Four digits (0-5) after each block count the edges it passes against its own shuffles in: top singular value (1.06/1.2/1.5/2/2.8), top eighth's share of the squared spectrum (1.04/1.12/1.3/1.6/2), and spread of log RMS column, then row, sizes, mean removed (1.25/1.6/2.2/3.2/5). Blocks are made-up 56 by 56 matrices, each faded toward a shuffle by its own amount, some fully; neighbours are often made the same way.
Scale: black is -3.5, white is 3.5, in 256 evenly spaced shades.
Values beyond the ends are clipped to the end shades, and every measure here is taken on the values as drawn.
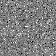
2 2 0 0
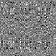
4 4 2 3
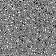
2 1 0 0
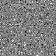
3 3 1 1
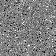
1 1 0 0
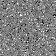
2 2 0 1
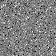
1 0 0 0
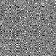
4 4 2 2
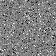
0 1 0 0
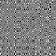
4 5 3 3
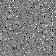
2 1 1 0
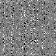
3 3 3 0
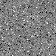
0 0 0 0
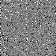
2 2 1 0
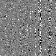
3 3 3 0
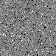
0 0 0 0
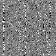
3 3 3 0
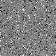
2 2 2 0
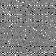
4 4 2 2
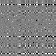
5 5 2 3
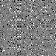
4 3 2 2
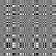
5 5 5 4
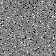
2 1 0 0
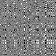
4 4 3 2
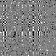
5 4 3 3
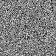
2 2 0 0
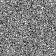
0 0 0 0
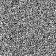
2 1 0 0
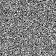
0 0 0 0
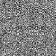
3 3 2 2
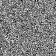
0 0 0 0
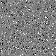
2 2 0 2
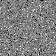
0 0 1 0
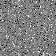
0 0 0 0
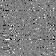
3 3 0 2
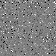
3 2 1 1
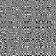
4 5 3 3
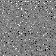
3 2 0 1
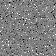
2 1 0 0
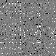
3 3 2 2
